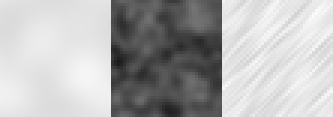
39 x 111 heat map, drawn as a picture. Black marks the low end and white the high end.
It is made of 1 by 3 panels. Panel 1,1: very high, smooth, faint in contrast. Panel 1,2: low, blotchy. Panel 1,3: very high, slanting up to the right, faint in contrast.
